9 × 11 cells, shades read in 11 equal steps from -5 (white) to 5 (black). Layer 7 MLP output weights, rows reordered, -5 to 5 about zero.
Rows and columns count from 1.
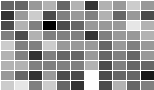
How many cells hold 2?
10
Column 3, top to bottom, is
-1 -3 0 -2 0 3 0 3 0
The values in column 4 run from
-3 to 5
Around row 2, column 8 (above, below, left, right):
-2 -1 0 1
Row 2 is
3 -1 -3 2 0 -1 0 -2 1 -1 2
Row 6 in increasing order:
-2 -1 -1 0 0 0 1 1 1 1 3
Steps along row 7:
same up same same same down up down up same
